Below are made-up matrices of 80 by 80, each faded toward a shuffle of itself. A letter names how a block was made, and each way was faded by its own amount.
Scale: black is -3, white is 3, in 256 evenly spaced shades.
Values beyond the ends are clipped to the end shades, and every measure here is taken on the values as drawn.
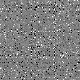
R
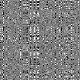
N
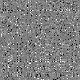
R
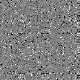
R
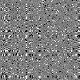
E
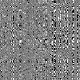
N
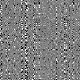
N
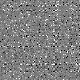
R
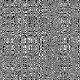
N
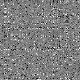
R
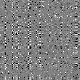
E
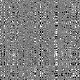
N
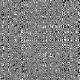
N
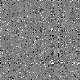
R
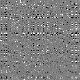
E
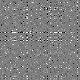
E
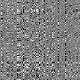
N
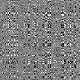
N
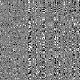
N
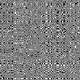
E
